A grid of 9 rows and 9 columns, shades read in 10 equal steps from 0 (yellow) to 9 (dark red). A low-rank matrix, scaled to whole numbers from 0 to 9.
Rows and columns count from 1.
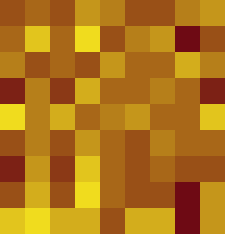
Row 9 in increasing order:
0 1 2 2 2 2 3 6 9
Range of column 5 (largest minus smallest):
3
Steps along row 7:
down up down up up down up same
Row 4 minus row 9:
7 4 5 0 -1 3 2 -4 5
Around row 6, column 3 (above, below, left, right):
2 7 4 3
